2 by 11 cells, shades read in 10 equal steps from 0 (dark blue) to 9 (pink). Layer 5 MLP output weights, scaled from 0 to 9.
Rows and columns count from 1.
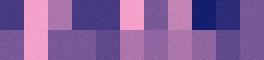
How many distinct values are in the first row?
7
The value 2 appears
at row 1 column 1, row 1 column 4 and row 1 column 5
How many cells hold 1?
1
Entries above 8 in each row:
2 1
